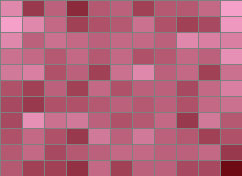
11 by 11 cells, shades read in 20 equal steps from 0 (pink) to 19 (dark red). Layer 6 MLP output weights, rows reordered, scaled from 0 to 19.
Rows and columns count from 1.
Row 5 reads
5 4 10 8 12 6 3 8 7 12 6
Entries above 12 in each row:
2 0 0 0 0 0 1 1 1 1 2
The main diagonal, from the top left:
3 3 6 7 12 10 9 7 9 7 19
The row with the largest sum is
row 11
